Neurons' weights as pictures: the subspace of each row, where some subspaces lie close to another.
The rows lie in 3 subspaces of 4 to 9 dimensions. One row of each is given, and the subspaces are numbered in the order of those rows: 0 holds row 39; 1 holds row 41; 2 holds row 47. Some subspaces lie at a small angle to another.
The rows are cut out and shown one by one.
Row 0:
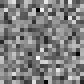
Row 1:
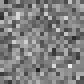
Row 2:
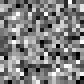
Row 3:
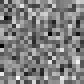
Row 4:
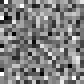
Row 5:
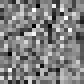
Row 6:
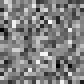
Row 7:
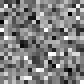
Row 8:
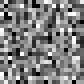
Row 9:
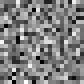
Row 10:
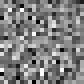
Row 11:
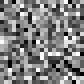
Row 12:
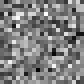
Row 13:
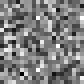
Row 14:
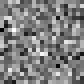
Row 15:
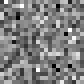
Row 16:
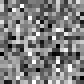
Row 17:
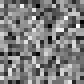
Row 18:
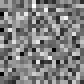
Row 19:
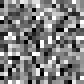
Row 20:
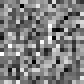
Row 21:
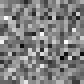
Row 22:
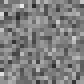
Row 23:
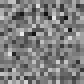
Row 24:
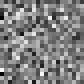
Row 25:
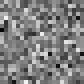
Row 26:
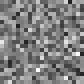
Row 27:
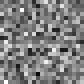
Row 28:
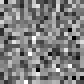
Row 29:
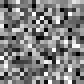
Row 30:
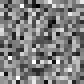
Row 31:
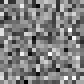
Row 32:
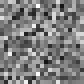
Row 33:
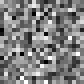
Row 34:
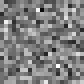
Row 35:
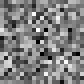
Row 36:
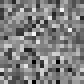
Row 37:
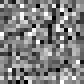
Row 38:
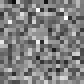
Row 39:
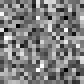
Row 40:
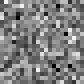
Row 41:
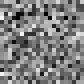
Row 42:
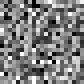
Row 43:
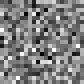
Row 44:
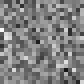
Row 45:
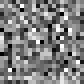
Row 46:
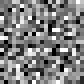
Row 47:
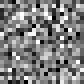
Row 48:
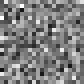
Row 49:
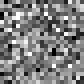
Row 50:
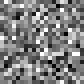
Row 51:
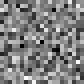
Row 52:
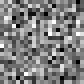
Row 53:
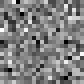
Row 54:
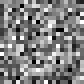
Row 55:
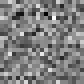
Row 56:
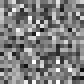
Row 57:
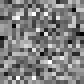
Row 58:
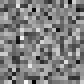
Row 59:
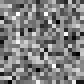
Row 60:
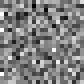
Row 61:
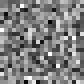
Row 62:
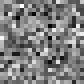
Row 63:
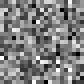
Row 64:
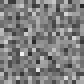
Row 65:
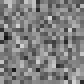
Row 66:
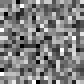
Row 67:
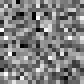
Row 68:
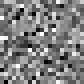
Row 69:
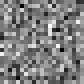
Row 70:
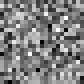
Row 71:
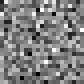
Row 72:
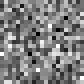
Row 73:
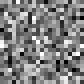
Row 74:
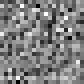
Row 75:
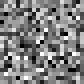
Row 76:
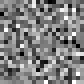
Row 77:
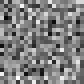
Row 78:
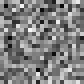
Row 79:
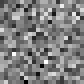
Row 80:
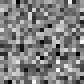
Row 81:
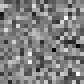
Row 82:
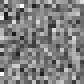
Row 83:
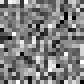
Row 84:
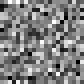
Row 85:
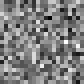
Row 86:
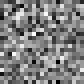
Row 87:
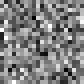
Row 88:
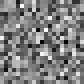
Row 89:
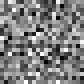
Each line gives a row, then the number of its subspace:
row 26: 0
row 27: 1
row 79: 0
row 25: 0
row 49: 1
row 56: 2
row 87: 0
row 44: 0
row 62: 1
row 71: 0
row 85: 0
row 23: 2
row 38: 0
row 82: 1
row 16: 2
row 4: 1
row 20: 1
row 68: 1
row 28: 2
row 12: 1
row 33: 0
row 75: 0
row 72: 2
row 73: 0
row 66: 0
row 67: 0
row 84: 0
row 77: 1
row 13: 0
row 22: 2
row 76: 0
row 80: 0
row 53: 0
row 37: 2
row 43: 2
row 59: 0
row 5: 1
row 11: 0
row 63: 0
